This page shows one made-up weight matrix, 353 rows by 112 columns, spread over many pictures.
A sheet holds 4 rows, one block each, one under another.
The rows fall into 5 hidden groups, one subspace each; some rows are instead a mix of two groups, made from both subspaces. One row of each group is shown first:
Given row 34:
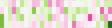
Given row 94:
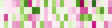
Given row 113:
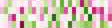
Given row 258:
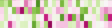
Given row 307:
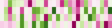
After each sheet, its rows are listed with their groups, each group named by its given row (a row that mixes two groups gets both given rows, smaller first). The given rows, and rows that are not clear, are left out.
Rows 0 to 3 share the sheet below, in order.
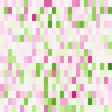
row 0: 258 and 307
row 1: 258
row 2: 307
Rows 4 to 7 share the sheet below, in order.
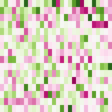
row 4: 94
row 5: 258
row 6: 307
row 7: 258
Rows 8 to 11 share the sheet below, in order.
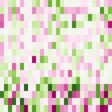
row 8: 34
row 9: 34
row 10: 113
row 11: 94
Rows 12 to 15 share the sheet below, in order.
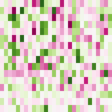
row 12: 113 and 258
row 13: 113
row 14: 258
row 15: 113 and 307
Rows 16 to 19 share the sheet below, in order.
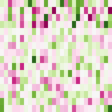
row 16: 307
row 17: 113
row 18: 113
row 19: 34
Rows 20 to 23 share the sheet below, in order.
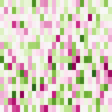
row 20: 113
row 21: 258 and 307
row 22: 307
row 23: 113
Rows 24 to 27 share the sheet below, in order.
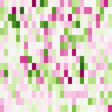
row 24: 113
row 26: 94 and 307
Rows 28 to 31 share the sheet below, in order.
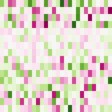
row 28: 307
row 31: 307
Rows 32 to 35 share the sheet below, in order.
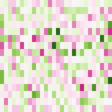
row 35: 94
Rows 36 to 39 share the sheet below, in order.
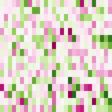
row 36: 94
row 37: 113 and 307
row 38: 113 and 307
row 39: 307
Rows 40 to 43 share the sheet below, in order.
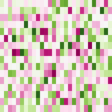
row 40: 94
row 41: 113
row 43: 258 and 307
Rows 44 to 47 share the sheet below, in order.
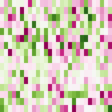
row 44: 113 and 307
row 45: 258
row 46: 94
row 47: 34
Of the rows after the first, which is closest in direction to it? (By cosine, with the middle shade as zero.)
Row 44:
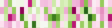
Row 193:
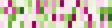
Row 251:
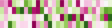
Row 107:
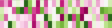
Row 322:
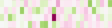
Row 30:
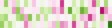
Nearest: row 30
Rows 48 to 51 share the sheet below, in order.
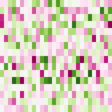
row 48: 34
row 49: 258 and 307
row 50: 113
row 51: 113
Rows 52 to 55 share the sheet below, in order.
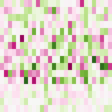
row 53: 113
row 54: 94
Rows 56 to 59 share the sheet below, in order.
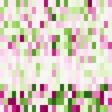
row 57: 113 and 307
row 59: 113
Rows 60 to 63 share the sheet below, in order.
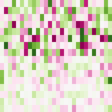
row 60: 113 and 307
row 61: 94
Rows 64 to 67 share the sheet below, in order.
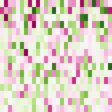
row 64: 94
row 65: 94
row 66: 307
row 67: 258
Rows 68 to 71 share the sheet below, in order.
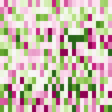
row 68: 94
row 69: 34
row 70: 113
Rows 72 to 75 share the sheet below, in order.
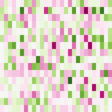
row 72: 113 and 258
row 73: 113
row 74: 258
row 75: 94
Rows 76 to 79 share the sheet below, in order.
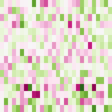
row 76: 113 and 307
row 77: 113
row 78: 94
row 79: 94
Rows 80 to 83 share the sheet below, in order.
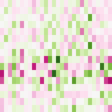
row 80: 113
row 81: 113
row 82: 34
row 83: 34
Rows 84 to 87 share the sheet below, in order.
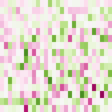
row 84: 34
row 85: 94
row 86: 258
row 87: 94
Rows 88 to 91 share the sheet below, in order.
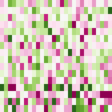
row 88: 307
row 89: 307
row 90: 94 and 258
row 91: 307
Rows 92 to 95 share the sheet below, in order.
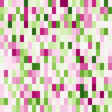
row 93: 113
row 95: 94
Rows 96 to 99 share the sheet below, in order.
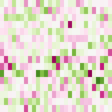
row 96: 258
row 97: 34
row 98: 94
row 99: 94
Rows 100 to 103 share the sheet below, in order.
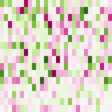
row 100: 258
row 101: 94
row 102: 34
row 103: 113
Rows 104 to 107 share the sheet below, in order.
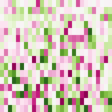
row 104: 258
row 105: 34
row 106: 113
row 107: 258
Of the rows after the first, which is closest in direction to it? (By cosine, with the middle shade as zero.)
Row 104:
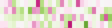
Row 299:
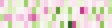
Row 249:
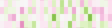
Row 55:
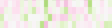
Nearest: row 55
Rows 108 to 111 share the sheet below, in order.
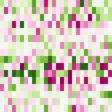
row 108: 113
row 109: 258
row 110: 94 and 258
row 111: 307
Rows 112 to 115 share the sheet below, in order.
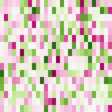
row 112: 94
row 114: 34
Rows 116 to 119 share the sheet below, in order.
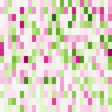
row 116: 113
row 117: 34
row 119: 113
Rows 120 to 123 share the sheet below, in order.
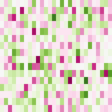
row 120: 113
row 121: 113
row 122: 258
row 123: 258
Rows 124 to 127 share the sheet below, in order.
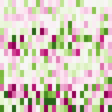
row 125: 113
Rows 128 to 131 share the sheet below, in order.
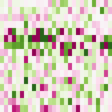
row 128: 94
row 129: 258
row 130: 94 and 258
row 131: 113
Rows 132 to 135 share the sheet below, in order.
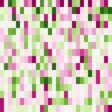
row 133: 258 and 307
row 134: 113 and 307
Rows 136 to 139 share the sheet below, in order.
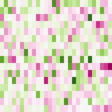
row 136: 94
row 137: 94
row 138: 307
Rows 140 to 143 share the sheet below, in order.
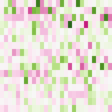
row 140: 258
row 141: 113
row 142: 94
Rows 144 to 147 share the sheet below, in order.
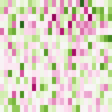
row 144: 113
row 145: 307
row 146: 94 and 113
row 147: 113
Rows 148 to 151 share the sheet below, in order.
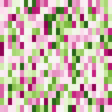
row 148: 113 and 258
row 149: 34
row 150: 113 and 307
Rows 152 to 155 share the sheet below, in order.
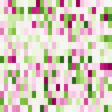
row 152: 258
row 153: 307
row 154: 307
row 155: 34
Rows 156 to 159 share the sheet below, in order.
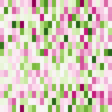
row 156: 113
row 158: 94
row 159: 113
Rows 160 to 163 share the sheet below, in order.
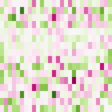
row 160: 113
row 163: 94 and 113
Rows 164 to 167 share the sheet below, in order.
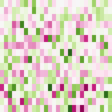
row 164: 94 and 113
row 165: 258
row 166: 94
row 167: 307
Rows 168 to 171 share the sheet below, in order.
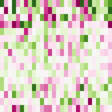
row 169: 258
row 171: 113
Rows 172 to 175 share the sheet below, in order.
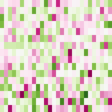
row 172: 34
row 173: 258
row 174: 94 and 113
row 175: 258
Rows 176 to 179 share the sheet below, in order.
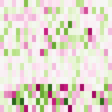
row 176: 258
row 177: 34
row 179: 94 and 258
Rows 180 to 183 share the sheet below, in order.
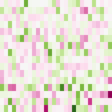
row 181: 258
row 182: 34
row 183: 307
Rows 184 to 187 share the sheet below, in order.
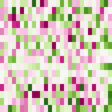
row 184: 113
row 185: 307
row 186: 307
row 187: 94 and 258
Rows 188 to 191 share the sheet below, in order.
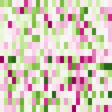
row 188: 258
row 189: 94
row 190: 307
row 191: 307
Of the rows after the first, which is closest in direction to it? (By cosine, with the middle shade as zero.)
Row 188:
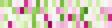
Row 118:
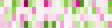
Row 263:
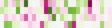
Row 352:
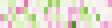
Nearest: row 352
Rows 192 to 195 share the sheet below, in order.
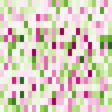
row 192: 94
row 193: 113 and 258
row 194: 113
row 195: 113
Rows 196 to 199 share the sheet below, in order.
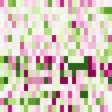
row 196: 307
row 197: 307
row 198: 34
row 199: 258 and 307
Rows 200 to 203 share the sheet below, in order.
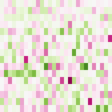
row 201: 307
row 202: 258
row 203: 94 and 307
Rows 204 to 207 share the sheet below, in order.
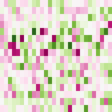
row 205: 113
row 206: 258
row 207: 258
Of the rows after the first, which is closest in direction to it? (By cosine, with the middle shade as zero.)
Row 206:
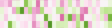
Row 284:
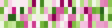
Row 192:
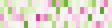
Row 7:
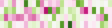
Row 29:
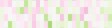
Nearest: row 29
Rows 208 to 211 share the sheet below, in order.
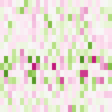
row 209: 113
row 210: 94
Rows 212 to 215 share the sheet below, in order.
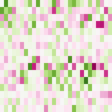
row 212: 94
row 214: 113 and 258
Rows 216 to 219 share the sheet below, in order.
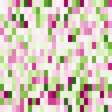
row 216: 94
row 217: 307
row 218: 307
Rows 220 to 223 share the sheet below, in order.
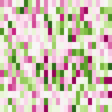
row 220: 258
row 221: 307
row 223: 307
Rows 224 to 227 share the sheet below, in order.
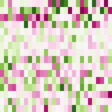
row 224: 94
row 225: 34 and 113
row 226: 94
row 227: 307
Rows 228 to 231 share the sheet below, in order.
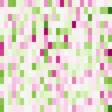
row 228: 307
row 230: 34
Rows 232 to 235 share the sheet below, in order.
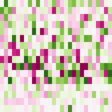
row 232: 94
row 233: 113
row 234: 258
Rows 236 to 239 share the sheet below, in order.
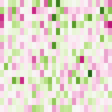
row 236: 34
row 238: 113
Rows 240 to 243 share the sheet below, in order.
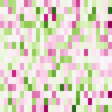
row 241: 94 and 258
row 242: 94 and 113
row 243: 307
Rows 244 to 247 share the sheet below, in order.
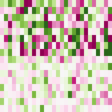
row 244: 258 and 307
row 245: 307
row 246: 307
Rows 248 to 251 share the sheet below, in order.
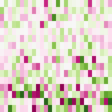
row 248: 34
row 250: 94
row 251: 258
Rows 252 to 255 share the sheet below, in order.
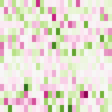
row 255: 258
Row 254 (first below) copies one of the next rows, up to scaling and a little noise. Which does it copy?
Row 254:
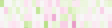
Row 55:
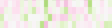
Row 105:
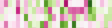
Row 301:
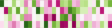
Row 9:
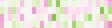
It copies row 301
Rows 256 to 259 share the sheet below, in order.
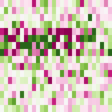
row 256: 113
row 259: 113
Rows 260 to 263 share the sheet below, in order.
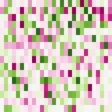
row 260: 113
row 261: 258
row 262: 113
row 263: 34 and 258
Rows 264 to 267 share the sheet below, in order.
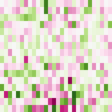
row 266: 258
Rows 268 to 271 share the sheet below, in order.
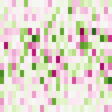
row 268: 258 and 307
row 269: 94
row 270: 34
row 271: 34
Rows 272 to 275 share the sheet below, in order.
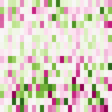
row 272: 34
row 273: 307
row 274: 307
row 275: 94 and 258
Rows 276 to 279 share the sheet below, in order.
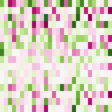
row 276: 307
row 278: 307
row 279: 307
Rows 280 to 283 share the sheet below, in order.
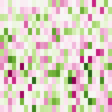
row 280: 94
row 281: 94
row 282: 113 and 307
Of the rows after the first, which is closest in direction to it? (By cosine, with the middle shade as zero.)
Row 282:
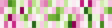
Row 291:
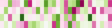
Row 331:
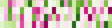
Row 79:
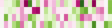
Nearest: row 291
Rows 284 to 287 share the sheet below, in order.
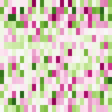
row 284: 113
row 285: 258
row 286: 34
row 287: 113
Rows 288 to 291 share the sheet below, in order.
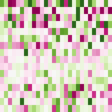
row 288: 307
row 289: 94
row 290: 94 and 258
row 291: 94 and 113
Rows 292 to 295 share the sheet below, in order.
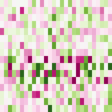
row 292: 113
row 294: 307
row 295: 94 and 258
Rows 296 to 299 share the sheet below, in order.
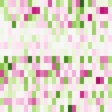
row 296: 94 and 307
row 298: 94
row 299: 258 and 307
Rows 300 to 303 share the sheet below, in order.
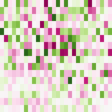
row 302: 258
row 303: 94
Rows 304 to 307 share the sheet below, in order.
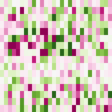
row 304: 113
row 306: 113
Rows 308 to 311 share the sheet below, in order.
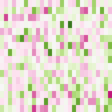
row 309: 258
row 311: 307
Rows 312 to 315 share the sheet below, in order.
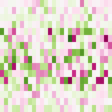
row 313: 307
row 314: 94 and 258
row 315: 94
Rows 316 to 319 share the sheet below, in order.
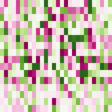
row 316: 34
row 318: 94
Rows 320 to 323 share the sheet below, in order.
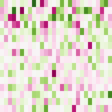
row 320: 113
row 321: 113
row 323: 307
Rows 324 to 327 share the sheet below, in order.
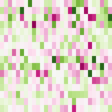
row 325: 113
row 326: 94
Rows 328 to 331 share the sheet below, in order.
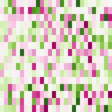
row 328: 258
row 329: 113
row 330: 34 and 307
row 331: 307
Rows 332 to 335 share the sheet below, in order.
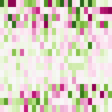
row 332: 307
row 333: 113
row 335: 94
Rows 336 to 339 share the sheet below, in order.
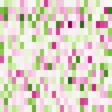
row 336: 94 and 307
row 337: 34
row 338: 258 and 307
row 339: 94
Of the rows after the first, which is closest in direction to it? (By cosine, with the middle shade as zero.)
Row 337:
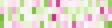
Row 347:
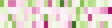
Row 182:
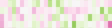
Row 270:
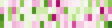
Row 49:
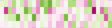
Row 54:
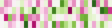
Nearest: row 270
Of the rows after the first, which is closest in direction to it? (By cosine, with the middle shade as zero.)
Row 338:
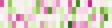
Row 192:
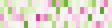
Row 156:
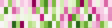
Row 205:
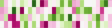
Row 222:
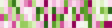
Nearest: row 222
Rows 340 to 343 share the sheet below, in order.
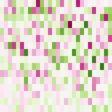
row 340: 258
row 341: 94 and 307
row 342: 94
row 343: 94
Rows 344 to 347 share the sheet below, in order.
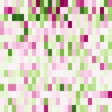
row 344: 94 and 258
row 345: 258
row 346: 94
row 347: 307
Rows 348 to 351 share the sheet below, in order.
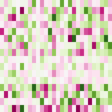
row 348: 113
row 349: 307
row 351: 113
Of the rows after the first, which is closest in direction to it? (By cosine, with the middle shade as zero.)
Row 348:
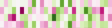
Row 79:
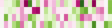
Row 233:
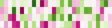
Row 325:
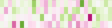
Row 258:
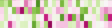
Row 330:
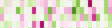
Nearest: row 233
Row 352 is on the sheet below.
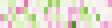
